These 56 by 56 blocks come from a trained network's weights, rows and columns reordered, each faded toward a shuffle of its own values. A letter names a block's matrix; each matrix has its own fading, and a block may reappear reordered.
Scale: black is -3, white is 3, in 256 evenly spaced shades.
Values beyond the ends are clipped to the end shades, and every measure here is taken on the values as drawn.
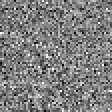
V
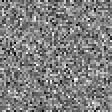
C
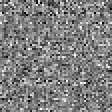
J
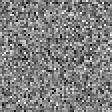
C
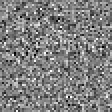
C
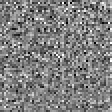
J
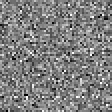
C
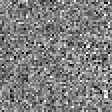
C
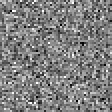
V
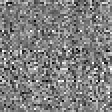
J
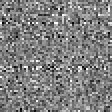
J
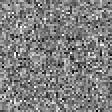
C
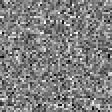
V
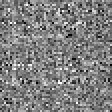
J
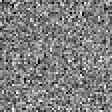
C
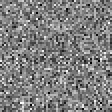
C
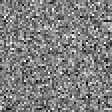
C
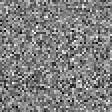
C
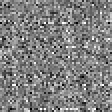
J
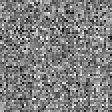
J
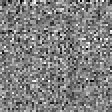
J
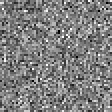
C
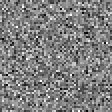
C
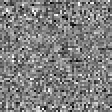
J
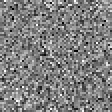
C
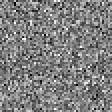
C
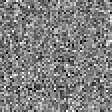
C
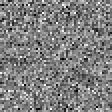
V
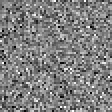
V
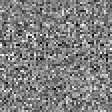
J
